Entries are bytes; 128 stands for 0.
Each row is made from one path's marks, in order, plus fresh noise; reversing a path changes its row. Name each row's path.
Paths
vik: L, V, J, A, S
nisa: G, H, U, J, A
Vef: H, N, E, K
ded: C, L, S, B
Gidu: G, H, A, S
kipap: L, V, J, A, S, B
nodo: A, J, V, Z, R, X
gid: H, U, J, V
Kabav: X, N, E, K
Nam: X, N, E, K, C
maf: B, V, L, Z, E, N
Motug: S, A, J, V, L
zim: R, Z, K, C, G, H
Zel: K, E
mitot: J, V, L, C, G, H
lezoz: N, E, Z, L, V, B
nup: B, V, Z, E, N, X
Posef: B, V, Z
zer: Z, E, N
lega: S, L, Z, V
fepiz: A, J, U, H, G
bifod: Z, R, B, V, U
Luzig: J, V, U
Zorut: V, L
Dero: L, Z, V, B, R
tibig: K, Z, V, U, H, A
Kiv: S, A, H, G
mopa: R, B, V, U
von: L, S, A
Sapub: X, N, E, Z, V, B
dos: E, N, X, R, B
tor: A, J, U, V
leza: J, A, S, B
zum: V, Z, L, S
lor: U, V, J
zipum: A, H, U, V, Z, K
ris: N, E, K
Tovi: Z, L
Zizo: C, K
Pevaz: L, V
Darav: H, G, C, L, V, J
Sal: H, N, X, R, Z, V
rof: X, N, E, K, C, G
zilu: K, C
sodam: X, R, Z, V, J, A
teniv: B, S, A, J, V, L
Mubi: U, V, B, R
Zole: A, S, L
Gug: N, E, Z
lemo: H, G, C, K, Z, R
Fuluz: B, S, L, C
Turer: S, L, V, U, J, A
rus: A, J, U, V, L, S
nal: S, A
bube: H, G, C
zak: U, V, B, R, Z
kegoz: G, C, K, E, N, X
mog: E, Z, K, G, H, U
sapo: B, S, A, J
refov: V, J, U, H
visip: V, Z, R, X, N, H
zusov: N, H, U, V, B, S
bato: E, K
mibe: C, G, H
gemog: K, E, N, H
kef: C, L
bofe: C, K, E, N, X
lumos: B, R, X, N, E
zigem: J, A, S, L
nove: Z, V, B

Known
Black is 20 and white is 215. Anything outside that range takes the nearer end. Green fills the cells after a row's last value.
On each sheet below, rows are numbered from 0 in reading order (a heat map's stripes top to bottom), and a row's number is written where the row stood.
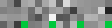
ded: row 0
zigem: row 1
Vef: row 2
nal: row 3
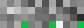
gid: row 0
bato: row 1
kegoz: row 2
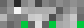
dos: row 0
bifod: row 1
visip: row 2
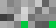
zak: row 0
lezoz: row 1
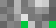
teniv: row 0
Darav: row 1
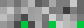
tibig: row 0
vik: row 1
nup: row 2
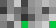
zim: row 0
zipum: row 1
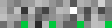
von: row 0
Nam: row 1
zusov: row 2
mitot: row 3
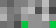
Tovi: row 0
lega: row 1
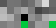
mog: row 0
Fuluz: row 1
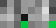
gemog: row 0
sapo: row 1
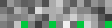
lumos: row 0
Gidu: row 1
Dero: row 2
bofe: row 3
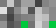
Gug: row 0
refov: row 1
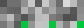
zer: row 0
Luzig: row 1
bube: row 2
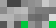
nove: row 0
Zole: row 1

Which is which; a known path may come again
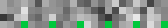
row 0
zak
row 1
Zorut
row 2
Posef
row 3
bofe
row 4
leza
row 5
refov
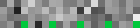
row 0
Zizo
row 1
Sapub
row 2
von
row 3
ris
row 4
Motug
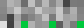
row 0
Sal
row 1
lor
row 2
Pevaz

